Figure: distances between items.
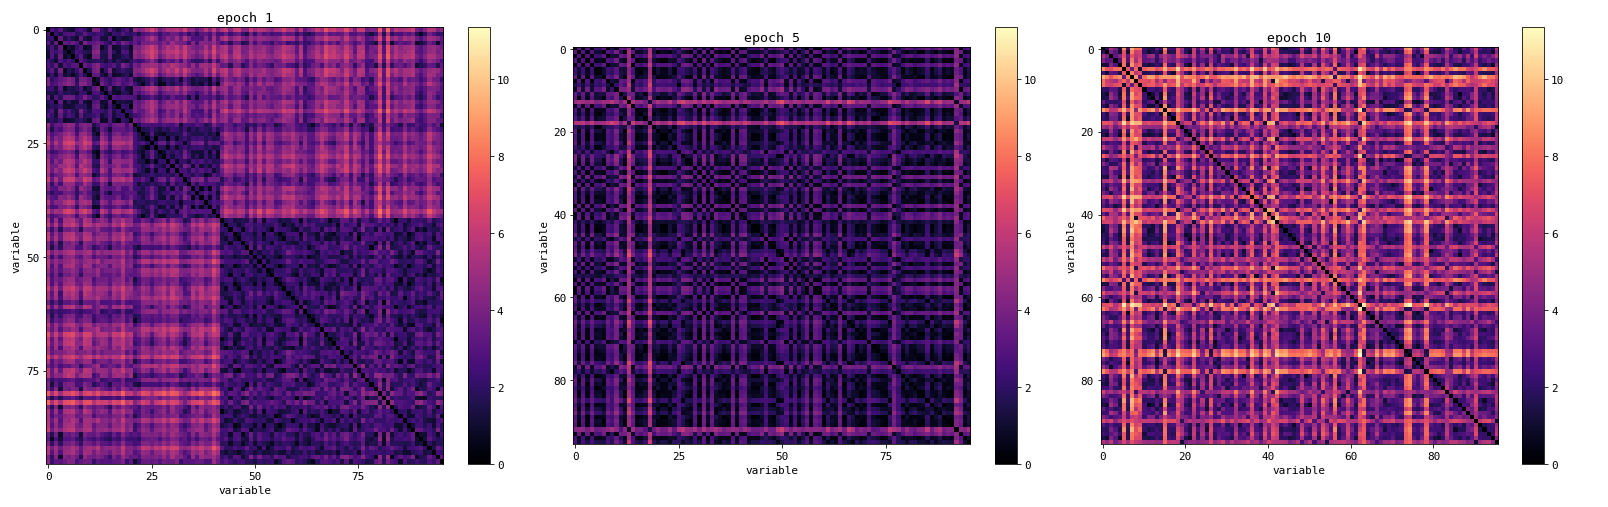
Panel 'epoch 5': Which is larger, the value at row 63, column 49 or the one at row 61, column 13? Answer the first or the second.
the second
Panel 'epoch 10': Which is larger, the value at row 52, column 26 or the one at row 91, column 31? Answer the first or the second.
the first
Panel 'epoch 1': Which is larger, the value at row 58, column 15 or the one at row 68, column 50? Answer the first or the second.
the first
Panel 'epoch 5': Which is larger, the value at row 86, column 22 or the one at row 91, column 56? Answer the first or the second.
the second
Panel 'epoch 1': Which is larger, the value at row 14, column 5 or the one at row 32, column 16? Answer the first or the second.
the second
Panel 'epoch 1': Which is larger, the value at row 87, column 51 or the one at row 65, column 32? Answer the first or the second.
the second
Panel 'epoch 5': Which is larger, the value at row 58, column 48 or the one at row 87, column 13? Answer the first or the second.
the second
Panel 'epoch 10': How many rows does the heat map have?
96
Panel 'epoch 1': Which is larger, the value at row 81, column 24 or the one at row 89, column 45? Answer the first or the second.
the first
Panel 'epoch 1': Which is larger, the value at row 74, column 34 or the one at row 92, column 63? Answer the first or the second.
the first
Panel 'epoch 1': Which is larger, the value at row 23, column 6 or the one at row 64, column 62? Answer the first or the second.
the first
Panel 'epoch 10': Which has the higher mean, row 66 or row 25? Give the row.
66
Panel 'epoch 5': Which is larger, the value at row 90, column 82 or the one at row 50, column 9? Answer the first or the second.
the second
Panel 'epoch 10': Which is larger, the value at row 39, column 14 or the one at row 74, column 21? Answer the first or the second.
the second
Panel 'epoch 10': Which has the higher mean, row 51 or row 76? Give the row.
51
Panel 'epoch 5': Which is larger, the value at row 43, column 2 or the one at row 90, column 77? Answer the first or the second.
the second
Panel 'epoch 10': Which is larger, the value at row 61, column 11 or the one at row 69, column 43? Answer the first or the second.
the second
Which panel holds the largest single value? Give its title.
epoch 10
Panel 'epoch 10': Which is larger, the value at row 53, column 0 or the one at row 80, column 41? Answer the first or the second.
the first
